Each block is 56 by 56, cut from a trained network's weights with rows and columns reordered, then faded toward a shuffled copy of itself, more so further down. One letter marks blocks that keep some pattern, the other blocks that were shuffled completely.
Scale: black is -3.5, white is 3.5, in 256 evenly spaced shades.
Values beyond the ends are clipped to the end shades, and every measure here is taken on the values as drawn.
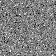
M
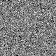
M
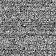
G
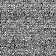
G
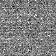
G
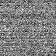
G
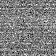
G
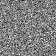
M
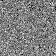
M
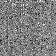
G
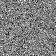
M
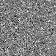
M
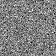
M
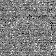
G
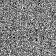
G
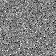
M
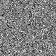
G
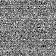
G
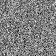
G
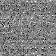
G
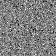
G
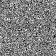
M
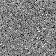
M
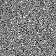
M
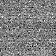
G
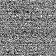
G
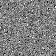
M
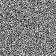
M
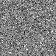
M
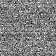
G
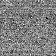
G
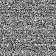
G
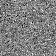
M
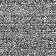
G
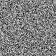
M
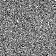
M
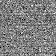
G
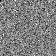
M
